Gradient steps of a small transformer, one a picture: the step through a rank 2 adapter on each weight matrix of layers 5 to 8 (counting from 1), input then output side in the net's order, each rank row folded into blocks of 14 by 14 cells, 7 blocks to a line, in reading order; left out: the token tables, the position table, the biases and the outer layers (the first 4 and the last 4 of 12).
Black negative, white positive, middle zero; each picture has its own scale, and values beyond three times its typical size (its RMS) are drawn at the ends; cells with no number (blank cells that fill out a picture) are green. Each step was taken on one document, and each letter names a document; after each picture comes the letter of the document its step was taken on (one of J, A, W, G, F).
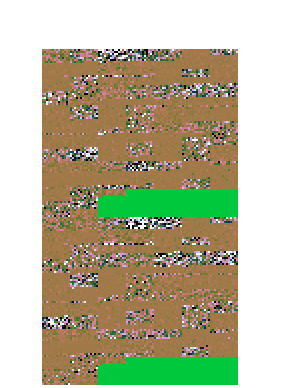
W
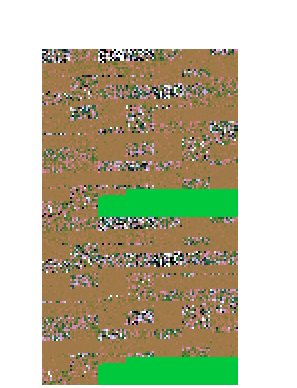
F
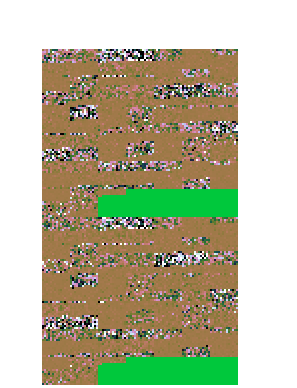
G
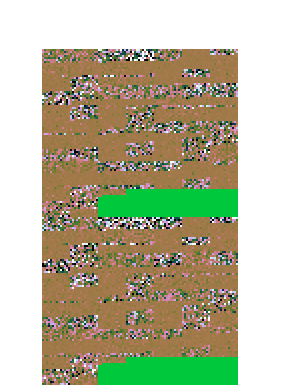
W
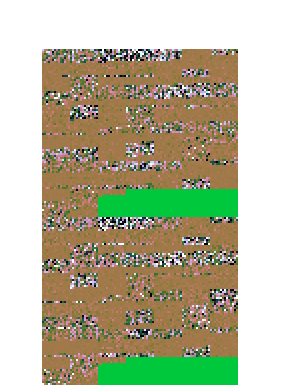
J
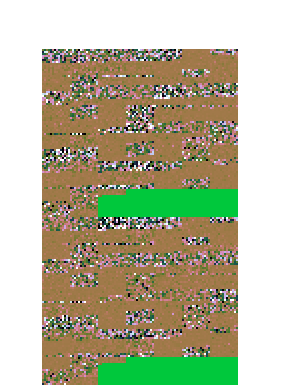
J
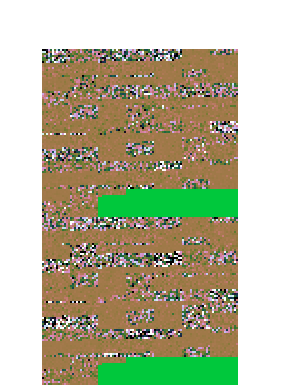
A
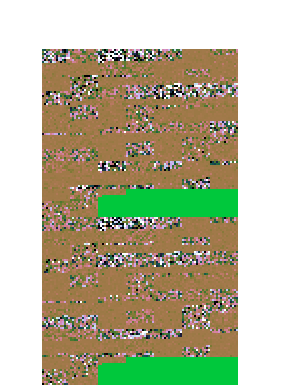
F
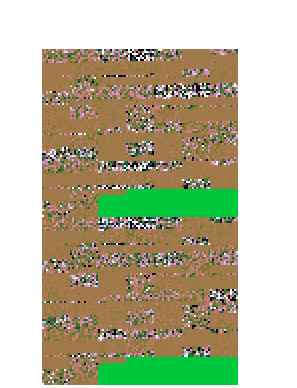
J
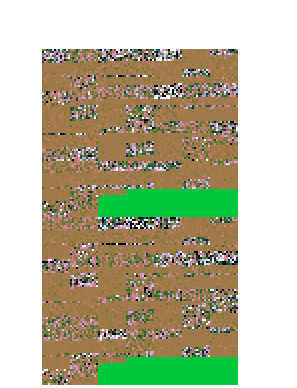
J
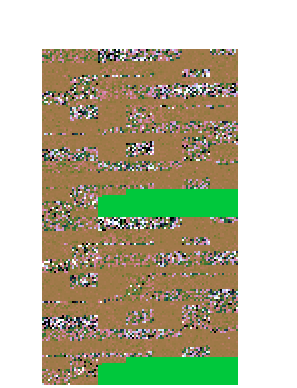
W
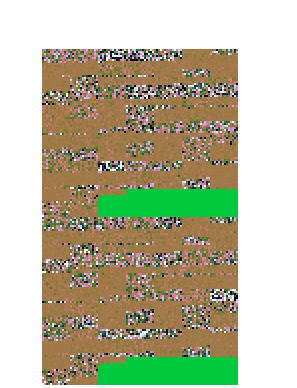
A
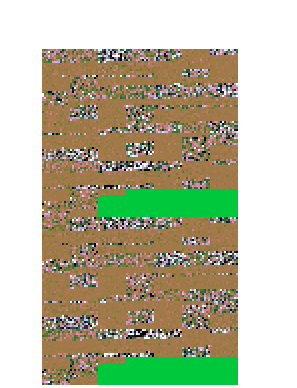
A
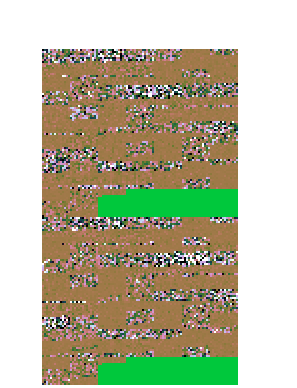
A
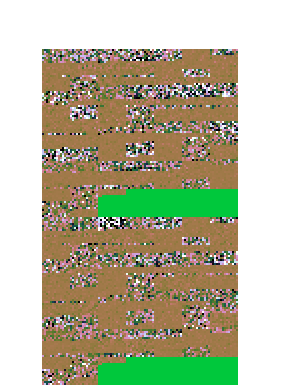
A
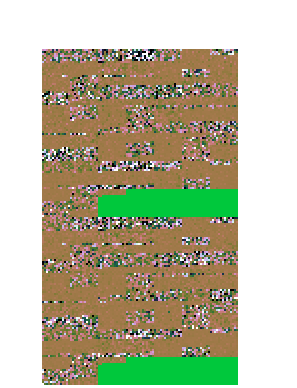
A
